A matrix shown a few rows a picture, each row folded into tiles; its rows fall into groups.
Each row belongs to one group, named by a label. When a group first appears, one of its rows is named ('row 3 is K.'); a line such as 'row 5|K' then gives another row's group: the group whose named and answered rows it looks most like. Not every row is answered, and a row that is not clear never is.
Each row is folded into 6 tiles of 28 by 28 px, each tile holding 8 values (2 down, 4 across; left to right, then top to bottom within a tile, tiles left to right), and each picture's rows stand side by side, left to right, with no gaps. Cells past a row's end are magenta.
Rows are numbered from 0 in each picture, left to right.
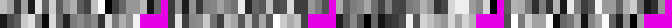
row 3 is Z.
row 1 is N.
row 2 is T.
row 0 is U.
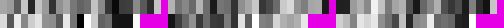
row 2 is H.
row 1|T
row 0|H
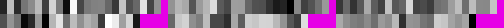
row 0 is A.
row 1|H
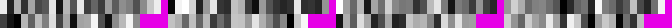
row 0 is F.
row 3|Z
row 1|H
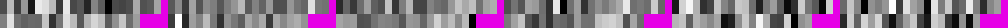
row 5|Z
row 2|A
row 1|N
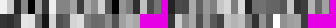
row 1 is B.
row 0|U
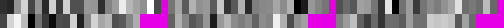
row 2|A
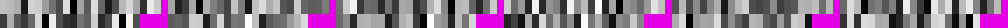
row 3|F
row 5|Z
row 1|U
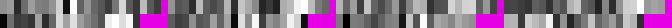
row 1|T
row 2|T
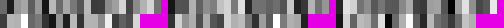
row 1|B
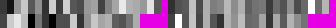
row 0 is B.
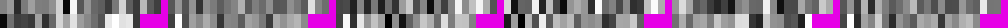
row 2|N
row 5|N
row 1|N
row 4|Z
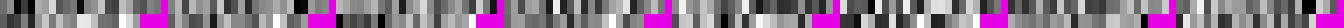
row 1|A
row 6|A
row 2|T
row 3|A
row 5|U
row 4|H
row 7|B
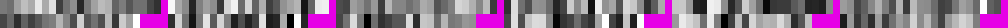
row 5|T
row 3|Z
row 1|F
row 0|U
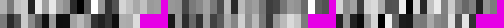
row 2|F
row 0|U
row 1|T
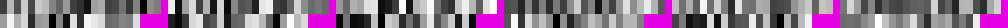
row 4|F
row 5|Z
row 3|N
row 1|U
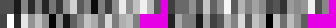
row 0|N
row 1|B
